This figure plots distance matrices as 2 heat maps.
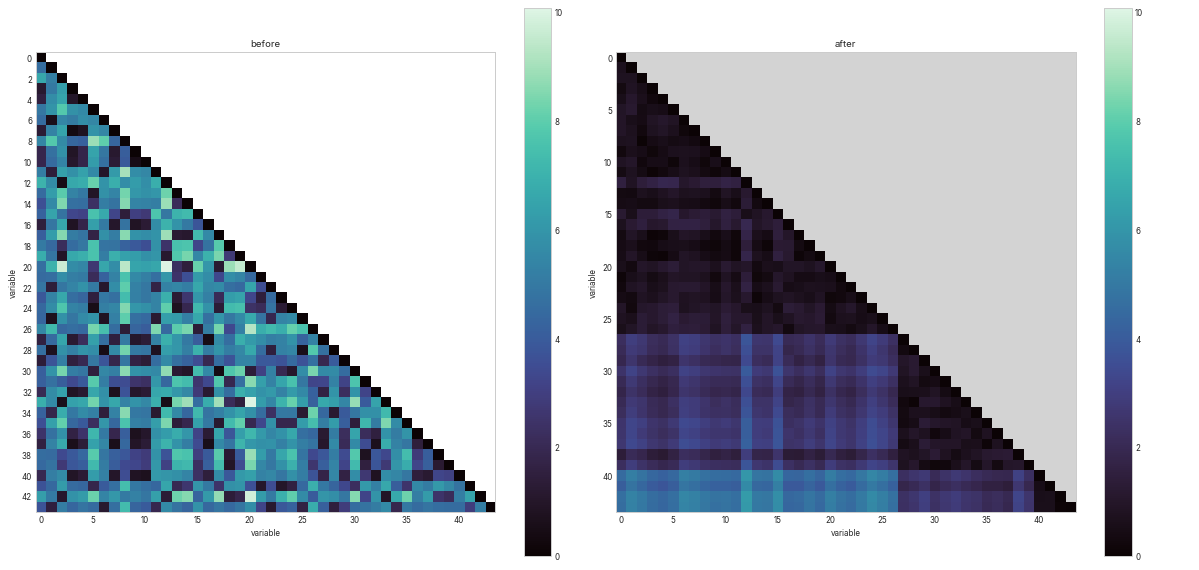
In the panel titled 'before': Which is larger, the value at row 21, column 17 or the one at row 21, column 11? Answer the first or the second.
the second
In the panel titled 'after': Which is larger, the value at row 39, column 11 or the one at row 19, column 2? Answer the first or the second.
the first
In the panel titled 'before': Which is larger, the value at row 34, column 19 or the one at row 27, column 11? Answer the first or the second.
the first
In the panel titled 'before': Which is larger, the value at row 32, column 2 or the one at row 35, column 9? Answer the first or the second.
the first
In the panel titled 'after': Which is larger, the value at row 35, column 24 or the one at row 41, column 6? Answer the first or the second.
the second
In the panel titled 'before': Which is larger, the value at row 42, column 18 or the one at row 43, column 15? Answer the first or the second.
the second
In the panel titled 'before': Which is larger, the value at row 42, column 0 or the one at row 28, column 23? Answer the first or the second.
the first
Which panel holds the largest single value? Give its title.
before
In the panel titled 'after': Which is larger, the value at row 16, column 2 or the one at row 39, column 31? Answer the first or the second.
the first
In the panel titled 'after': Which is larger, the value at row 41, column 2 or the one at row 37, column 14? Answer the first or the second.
the first
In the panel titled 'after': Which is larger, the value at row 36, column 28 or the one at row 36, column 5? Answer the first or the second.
the second
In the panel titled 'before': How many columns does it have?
44
